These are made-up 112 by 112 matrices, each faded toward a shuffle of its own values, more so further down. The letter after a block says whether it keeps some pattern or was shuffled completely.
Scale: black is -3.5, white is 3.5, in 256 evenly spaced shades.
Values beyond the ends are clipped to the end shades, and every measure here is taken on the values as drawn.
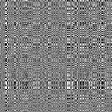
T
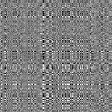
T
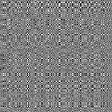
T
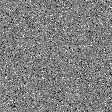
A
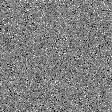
A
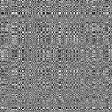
T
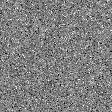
A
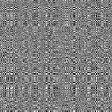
T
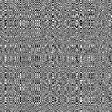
T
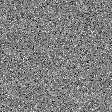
A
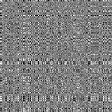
T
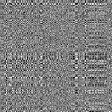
T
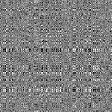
T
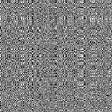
T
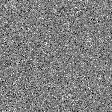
A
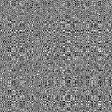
T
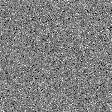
A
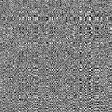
T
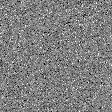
A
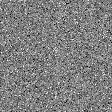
A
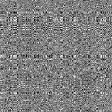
T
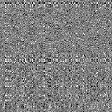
T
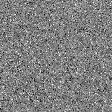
A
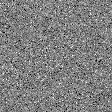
A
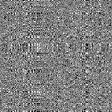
T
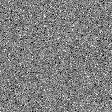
A
